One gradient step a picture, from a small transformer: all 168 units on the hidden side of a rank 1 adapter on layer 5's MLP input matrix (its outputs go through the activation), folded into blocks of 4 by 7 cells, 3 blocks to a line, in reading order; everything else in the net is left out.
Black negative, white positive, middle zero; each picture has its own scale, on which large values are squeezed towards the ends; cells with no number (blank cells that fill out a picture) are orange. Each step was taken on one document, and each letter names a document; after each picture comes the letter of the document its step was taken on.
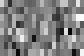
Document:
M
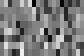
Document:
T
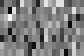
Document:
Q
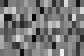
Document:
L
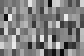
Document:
Q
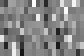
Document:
T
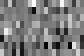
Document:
T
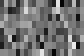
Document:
Q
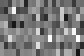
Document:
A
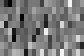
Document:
A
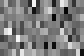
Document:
T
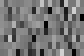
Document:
M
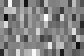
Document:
A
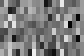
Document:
Q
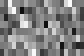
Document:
A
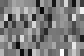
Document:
L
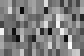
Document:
M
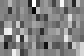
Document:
T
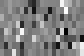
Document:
T
